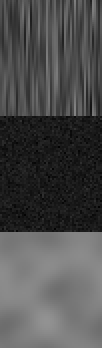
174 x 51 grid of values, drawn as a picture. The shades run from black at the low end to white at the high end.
The table splits into 3 rows of 1 panel. Panel 1,1: low, streaked downward. Panel 2,1: very low, fine-grained, faint in contrast. Panel 3,1: middling, smooth, faint in contrast.
